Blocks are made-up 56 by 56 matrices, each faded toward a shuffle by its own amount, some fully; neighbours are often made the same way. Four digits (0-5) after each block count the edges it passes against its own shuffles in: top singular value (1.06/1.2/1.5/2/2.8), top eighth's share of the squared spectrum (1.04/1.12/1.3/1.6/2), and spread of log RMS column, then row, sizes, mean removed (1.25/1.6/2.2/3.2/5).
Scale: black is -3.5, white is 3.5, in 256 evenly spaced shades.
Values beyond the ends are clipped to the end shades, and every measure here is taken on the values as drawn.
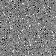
2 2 0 0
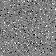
2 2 0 0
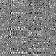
4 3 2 2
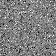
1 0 0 0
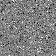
0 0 0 0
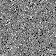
0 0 0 0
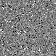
0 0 0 0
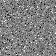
0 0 0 0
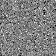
2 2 1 0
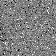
0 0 0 0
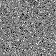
0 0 0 0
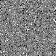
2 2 1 0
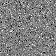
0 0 0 0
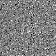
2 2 1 0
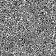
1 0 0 0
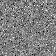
1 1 1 0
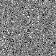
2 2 1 0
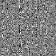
3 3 3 0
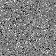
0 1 0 0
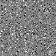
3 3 2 1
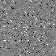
3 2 0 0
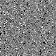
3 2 2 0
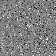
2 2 0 0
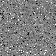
2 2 0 0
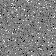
1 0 0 0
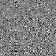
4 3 1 2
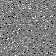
3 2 0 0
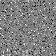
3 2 0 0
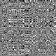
4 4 2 2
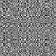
4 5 3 3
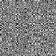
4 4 2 2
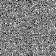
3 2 0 0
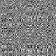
4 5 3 3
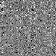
3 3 2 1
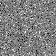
0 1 0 0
